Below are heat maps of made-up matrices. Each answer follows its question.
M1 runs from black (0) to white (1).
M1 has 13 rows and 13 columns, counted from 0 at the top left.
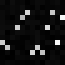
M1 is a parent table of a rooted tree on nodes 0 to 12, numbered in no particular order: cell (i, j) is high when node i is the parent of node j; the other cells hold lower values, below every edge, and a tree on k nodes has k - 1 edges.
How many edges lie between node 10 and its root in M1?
1
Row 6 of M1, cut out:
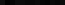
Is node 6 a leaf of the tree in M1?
yes
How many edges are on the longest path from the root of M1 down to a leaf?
3
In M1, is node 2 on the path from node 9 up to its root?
yes
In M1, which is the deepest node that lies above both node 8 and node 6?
10
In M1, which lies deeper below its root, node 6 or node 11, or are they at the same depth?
node 11
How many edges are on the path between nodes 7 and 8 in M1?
5
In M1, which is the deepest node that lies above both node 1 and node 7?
9
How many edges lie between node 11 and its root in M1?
3
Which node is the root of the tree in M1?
2
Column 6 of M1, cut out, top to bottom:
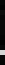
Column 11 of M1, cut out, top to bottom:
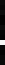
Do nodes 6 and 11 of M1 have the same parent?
no
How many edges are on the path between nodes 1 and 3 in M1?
3
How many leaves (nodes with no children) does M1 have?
7
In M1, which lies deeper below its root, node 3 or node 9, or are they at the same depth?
the same depth
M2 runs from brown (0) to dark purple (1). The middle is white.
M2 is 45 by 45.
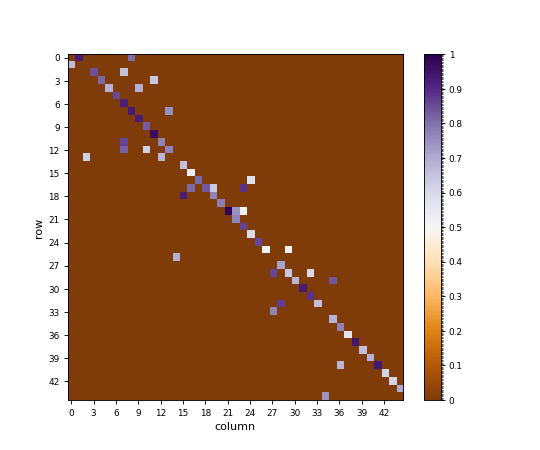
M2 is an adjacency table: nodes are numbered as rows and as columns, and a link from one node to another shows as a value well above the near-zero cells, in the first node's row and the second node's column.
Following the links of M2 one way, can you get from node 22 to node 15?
yes
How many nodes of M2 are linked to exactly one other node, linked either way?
1
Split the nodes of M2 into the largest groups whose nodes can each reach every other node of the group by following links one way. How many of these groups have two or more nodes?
5
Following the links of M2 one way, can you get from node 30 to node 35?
yes
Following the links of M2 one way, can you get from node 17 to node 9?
no
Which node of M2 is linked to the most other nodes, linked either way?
node 7
